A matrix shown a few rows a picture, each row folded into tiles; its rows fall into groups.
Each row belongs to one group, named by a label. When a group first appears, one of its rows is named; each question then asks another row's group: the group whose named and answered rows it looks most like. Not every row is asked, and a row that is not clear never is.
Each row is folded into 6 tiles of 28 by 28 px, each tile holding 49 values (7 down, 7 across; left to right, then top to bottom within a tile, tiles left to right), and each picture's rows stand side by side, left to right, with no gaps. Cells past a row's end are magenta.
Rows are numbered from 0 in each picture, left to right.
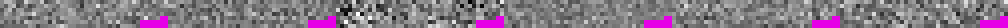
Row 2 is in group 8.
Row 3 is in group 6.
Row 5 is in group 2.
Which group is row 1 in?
2
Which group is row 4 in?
6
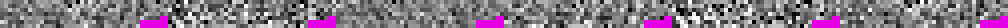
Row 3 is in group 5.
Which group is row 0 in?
5
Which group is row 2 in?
2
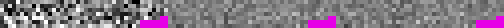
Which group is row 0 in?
8
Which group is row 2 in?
6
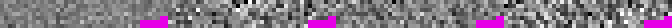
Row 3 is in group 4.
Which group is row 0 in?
6
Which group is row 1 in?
5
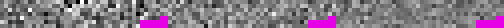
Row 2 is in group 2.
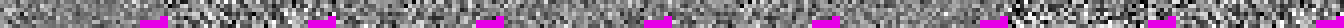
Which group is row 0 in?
6
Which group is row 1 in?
4
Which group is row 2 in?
5
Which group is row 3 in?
2
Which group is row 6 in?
8
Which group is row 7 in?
4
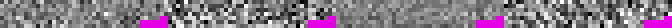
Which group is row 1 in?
8
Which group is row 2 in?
6
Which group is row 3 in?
4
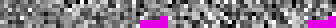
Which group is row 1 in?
4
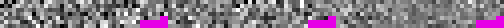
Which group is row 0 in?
4
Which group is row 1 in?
5
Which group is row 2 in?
6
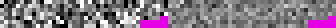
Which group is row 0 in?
4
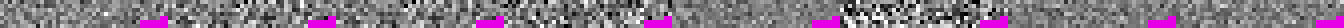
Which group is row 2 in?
5
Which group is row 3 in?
4
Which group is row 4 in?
6
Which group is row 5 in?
8
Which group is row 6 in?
2
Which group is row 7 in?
2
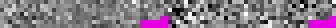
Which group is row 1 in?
8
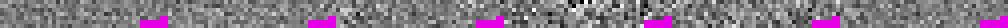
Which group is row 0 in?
2
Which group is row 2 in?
6
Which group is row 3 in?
5
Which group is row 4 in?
2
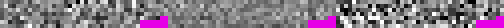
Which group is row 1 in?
6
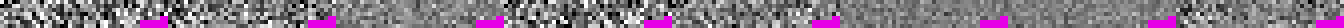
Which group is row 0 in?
4
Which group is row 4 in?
4
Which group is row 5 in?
2
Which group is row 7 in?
8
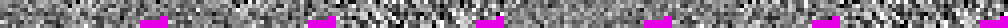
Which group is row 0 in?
5
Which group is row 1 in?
5
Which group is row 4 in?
5
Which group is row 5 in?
4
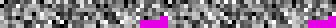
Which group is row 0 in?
4
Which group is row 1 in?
4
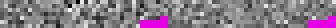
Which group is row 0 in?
5
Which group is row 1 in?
2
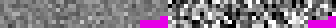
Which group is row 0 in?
6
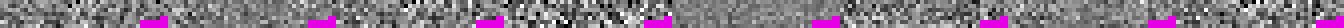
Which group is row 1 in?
6
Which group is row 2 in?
5
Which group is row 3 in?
4
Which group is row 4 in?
6
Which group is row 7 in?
5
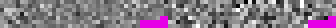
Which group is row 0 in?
6
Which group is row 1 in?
5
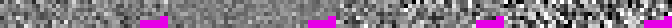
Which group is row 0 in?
2
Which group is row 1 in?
6
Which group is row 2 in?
5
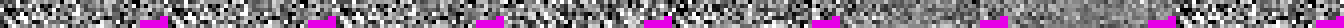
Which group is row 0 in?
8
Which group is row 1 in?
8
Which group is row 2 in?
8
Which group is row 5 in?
8
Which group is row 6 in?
6
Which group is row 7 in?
8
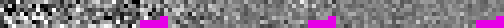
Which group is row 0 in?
8
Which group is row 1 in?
6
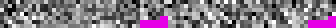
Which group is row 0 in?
8
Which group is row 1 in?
4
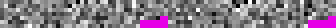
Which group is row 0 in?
5
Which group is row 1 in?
5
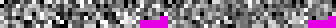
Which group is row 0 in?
4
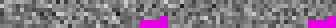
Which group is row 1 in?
2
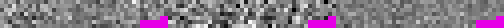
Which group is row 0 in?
6
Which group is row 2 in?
6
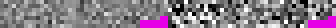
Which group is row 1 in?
8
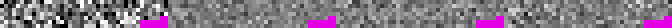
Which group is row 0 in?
4
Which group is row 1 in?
6
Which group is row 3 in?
6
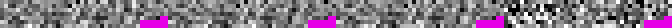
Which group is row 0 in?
5
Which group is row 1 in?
5
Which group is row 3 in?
8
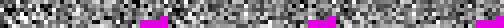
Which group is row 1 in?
8
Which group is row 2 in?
8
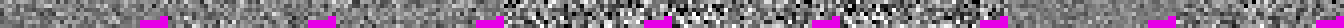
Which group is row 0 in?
2
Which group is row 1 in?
2
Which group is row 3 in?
4
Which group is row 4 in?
8
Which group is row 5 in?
8
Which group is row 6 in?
6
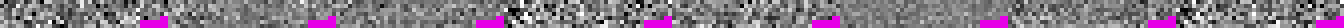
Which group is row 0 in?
4
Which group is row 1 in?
6
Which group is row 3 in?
8
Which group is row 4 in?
5
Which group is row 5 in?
6
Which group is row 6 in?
8
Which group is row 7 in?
8
